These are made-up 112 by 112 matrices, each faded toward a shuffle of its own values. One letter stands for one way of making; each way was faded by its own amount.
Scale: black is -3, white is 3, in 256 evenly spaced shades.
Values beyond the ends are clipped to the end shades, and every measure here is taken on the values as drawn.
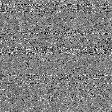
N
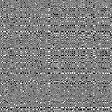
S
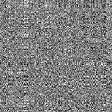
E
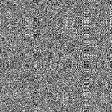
E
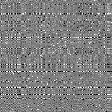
S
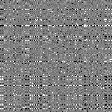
S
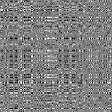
S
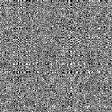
E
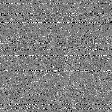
N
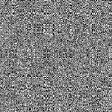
E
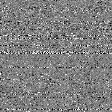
N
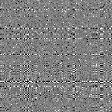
S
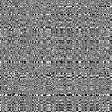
S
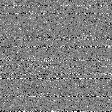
N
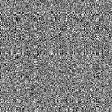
E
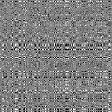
S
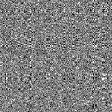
E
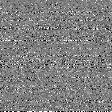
N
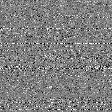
N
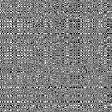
S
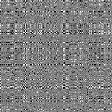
S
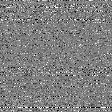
N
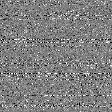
N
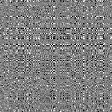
S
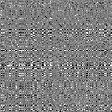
S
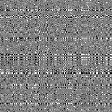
S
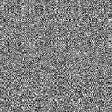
E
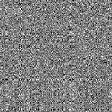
E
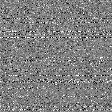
N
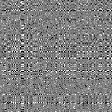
S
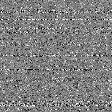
N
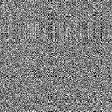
E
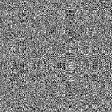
E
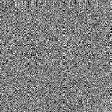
E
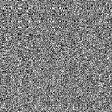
E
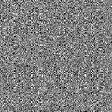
E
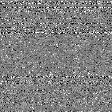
N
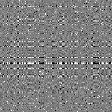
S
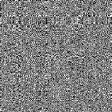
E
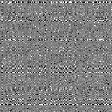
S
